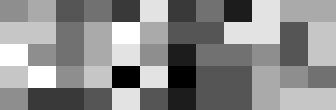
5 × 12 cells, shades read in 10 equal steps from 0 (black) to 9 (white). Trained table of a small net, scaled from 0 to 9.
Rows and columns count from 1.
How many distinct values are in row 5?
7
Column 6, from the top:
8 6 5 8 3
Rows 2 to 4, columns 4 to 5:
6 9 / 6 8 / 7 0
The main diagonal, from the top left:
5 7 4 7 8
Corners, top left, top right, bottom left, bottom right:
5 6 5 7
